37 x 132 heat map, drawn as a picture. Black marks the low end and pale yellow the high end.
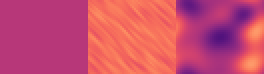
The table splits into one row of 3 panels. Panel 1,1: middling, flat. Panel 1,2: high, slanting down to the right, faint in contrast. Panel 1,3: middling, smooth, strong in contrast.
